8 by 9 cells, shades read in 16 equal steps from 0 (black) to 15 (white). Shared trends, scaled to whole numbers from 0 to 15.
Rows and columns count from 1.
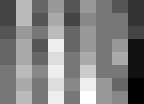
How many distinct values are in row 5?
5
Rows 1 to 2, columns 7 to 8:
7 5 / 7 7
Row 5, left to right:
6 10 6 13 7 10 7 10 1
